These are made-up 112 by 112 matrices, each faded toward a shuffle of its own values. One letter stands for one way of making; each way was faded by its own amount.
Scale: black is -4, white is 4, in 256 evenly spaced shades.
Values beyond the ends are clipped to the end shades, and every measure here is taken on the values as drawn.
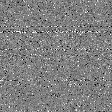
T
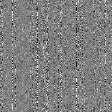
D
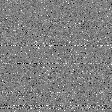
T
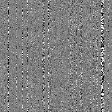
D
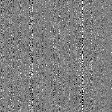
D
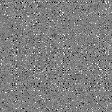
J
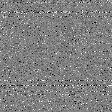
T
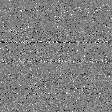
T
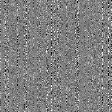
D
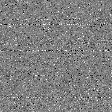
T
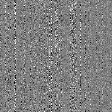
D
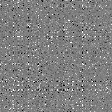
J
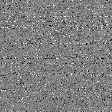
T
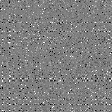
J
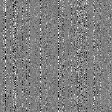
D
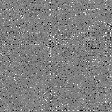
J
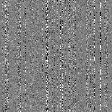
D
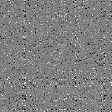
J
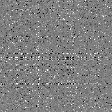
J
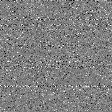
T
